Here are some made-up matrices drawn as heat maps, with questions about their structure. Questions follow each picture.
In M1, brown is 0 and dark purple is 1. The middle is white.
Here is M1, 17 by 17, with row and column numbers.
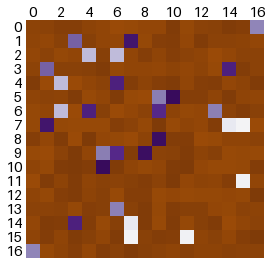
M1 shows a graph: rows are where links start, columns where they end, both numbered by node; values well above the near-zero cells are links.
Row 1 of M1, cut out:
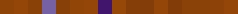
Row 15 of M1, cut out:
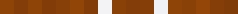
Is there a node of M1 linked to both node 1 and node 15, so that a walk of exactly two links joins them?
yes
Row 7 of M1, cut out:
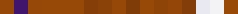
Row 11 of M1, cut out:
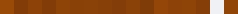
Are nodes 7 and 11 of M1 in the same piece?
yes
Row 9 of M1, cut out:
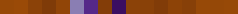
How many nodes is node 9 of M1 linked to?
3
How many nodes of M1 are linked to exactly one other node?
6
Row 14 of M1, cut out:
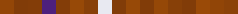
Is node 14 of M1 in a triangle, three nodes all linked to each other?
no
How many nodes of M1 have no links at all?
1
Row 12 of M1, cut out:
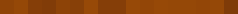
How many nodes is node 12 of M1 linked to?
0
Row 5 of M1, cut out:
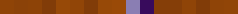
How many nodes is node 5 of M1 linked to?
2
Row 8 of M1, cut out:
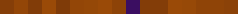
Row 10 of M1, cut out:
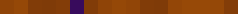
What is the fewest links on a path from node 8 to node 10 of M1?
3
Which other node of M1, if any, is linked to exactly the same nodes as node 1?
node 14
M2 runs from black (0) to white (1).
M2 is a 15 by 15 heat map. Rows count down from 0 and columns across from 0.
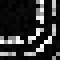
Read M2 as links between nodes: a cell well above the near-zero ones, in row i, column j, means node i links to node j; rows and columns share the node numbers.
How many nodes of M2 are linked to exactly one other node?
4
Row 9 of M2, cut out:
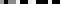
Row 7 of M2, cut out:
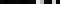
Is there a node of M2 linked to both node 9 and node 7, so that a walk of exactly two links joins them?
no
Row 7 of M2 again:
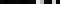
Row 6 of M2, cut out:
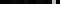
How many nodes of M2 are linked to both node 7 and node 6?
1
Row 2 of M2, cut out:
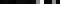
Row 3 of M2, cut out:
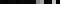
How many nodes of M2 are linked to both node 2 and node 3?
3
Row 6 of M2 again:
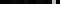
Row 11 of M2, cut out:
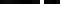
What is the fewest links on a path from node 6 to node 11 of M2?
4
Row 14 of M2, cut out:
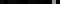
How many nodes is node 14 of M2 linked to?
1
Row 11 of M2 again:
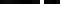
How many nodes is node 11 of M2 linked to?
1
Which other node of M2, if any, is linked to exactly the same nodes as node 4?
node 12
